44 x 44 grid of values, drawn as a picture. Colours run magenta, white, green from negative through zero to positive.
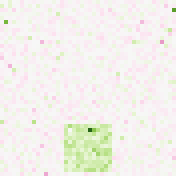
Stripes: none. Odd patch: higher, in the bottom middle. Ninth with the highest average: bottom middle. Histogram: skewed, a long tail of high values.
